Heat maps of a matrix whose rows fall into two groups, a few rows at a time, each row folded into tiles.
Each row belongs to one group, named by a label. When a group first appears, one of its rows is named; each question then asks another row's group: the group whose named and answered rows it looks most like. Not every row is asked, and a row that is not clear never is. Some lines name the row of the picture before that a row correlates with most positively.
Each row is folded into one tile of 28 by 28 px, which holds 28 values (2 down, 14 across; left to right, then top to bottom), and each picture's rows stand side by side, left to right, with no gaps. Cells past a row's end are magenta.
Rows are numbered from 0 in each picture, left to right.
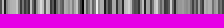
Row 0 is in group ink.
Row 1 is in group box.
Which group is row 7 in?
box
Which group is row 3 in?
ink
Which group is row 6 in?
box
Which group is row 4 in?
ink
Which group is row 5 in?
ink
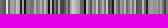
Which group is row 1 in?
ink
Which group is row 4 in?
box
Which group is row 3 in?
box
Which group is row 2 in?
box
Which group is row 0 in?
ink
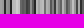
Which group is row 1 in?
box
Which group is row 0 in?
ink
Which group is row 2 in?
ink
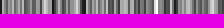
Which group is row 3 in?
box
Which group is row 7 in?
ink
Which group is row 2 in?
box
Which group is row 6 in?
box
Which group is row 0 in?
box
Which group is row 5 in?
ink
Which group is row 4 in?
box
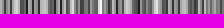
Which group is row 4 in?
ink
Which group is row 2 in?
ink
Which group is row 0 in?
ink
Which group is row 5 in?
ink
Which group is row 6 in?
ink
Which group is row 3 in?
ink
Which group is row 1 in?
ink
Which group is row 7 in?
box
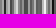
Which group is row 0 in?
ink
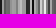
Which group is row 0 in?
box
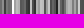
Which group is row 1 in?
box
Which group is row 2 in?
box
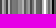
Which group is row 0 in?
box
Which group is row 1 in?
ink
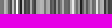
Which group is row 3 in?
ink
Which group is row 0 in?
ink
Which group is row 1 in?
box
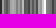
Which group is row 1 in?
ink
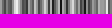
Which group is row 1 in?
ink
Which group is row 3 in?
box
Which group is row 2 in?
ink
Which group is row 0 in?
ink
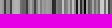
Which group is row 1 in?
box
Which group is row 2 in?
ink
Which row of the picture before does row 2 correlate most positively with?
1
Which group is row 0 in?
ink
